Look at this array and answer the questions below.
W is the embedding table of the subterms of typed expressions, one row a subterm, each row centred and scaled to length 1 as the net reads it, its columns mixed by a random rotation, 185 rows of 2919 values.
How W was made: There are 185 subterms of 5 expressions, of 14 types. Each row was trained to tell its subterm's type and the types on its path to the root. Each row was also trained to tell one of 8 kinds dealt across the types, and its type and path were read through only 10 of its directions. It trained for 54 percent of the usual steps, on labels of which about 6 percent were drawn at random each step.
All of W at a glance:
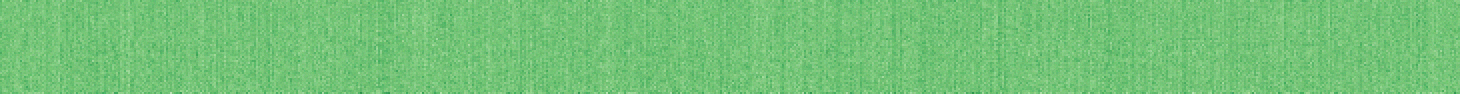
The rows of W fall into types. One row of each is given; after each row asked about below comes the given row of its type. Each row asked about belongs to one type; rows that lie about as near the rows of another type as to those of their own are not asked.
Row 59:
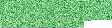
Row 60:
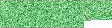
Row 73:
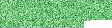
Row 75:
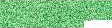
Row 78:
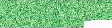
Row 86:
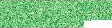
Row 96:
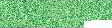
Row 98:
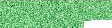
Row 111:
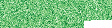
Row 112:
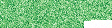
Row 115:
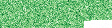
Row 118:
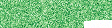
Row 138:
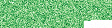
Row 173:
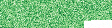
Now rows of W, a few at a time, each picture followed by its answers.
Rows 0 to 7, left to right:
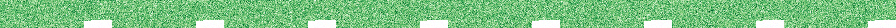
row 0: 173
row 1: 86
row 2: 96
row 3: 73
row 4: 111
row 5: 73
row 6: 118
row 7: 59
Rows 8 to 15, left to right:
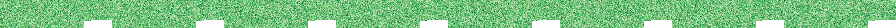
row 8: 98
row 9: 118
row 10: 111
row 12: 112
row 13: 98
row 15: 86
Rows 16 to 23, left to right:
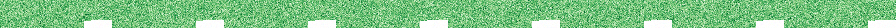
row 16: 78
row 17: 173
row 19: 73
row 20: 173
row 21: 112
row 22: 98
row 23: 86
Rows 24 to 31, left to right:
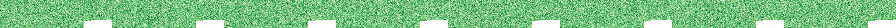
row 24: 173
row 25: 112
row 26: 111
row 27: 78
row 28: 60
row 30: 60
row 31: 60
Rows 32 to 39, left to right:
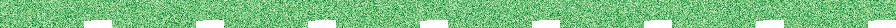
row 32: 73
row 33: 59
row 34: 78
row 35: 118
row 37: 75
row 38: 98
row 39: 118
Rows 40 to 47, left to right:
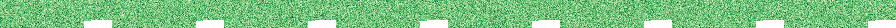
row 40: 112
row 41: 115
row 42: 73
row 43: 98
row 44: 60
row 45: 173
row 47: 78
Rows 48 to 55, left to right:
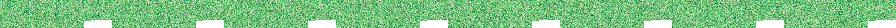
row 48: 112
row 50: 73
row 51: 59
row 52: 112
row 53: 59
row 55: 98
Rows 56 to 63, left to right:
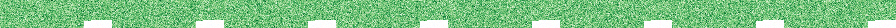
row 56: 75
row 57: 111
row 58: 60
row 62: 111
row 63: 78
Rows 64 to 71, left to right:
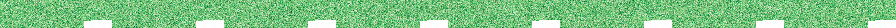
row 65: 115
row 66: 98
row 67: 96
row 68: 138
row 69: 173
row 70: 98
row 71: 73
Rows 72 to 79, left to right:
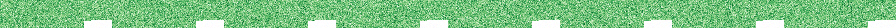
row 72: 73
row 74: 138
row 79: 98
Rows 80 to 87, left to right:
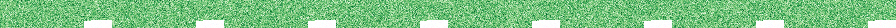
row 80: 73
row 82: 60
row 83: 138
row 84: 112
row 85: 173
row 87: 60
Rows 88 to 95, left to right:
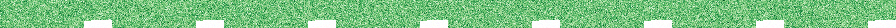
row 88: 173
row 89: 75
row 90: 115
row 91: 173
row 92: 173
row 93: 112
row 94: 75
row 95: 111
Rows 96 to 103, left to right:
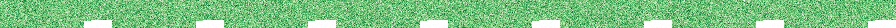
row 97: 112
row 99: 111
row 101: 111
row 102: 111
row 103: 78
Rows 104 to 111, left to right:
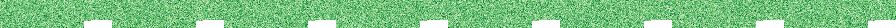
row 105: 111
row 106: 111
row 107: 59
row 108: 111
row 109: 112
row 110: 115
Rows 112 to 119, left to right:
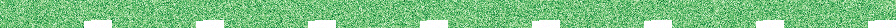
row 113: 78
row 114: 60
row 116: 75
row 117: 115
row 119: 60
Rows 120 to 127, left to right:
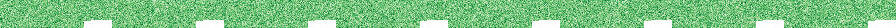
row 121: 112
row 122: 98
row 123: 112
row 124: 60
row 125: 173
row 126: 173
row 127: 111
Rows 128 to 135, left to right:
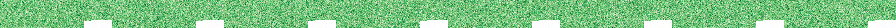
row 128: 86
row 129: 60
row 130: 118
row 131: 111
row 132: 96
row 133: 96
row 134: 115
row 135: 138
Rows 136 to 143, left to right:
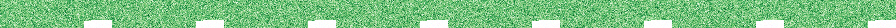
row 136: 118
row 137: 98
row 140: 75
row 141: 138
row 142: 118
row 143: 86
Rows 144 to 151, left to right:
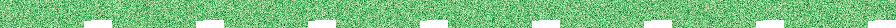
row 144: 98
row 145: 60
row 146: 98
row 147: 115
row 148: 75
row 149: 98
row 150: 78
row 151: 138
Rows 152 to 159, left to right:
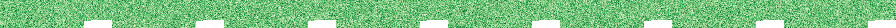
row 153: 115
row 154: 138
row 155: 60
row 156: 111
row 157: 78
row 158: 112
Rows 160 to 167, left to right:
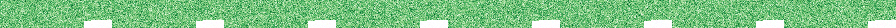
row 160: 73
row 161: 173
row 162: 60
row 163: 112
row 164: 73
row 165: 115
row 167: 173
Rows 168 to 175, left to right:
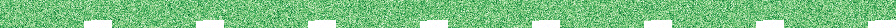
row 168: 112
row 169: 173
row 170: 78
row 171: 96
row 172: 73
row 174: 98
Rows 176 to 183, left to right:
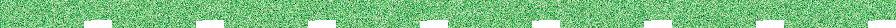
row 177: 60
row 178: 75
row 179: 96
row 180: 86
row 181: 59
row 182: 86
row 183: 115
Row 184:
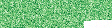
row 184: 138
